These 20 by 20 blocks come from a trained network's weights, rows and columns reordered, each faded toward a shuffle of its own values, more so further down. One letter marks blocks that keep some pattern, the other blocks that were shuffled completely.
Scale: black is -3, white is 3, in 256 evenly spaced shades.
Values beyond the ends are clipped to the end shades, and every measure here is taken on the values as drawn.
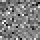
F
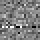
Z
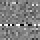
Z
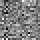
Z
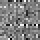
Z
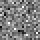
F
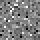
F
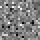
F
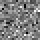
F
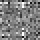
Z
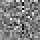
Z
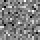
F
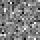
F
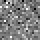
F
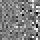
Z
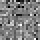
Z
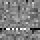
Z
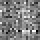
Z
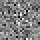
F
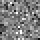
F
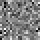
Z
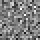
F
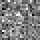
Z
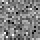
F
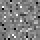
F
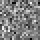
F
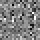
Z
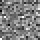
Z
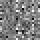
Z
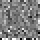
Z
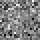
F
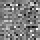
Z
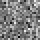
F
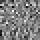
Z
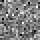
F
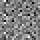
Z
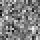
Z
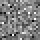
F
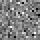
F
